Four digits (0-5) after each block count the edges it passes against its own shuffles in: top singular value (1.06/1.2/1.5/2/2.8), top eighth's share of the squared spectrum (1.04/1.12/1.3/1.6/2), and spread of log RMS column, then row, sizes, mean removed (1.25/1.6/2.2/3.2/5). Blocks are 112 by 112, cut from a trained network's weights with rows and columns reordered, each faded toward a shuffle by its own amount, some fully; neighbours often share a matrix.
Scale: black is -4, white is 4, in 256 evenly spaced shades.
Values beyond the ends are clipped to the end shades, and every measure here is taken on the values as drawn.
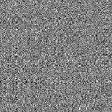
4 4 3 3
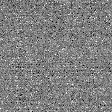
2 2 1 0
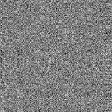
4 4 2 2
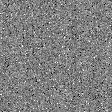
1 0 0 0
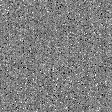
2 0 0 0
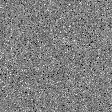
0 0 0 0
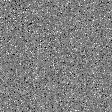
0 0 0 0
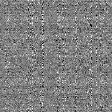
3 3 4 0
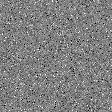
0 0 0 0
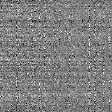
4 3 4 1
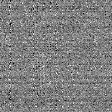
3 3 3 0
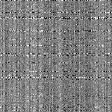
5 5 1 4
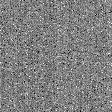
2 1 0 0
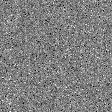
0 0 0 0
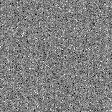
1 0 0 0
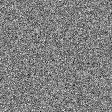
2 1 0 0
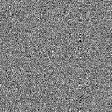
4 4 2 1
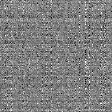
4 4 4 0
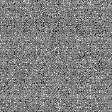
3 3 3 0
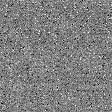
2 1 0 0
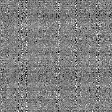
3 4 4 0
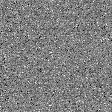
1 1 0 0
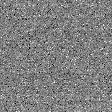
2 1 0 0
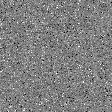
0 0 0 0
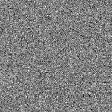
3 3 1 1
